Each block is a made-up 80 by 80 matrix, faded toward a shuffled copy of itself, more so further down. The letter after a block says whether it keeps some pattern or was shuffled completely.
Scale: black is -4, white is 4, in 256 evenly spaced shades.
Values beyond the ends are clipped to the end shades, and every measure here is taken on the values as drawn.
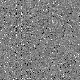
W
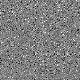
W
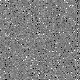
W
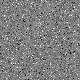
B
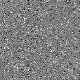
W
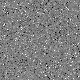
B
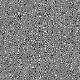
W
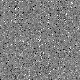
W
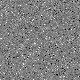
B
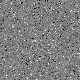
B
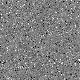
B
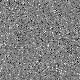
B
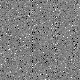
W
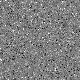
B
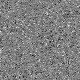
B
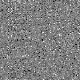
W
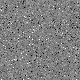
B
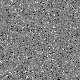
B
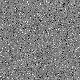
B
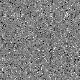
W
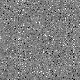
W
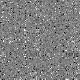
W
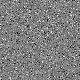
B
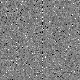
W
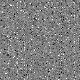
W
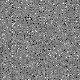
W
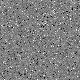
B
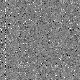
W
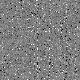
W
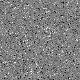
B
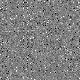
W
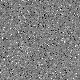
B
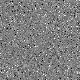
W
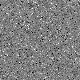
B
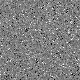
B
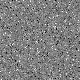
B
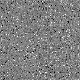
W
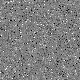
B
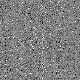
W
